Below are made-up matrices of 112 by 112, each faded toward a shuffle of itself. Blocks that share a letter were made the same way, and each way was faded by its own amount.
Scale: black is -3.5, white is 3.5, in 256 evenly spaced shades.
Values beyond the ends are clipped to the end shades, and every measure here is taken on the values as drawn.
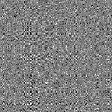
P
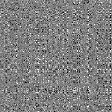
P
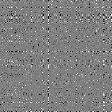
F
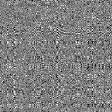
P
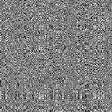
P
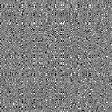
P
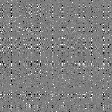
F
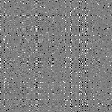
F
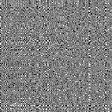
P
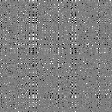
F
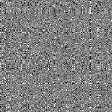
P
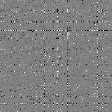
F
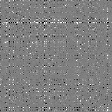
F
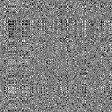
P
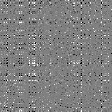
F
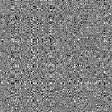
P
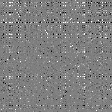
F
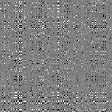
F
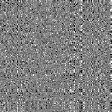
P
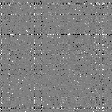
F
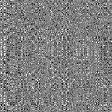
P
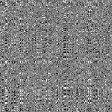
P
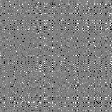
F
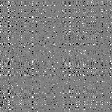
F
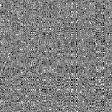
P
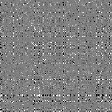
F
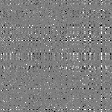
F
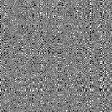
P
